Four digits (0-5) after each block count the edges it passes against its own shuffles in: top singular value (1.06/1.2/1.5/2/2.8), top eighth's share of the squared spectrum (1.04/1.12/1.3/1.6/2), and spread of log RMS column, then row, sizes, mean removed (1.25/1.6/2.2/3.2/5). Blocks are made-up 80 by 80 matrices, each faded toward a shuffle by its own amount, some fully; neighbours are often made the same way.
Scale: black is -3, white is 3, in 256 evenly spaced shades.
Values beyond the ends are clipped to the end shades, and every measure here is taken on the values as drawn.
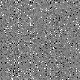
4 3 2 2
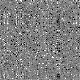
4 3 2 1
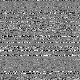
2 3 0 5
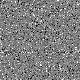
0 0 0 1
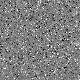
0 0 0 0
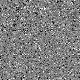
3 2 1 1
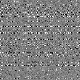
4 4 2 4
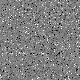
1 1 0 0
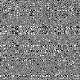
4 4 2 3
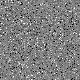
0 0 1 0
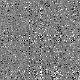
2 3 2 2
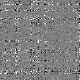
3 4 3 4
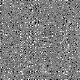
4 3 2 2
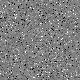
0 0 0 0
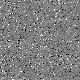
1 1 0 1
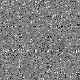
3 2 1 1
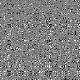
4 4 2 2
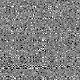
4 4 2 3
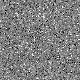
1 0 0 0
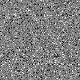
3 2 0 2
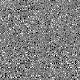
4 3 1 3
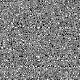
3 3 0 2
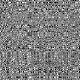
4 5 2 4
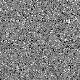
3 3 0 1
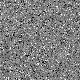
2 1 0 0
